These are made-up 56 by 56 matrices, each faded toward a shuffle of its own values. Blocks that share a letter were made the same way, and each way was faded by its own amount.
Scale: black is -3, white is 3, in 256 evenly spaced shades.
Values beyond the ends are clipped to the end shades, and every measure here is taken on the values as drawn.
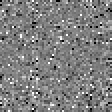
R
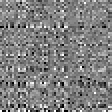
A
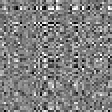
A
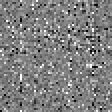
R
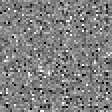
R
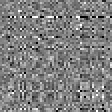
A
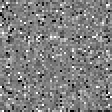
R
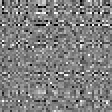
A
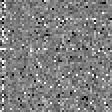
R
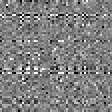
A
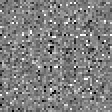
R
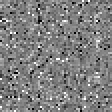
R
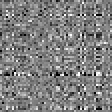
A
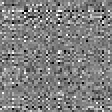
A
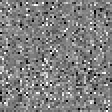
R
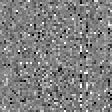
R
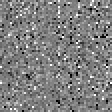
R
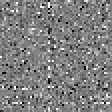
R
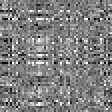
A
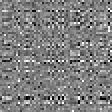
A
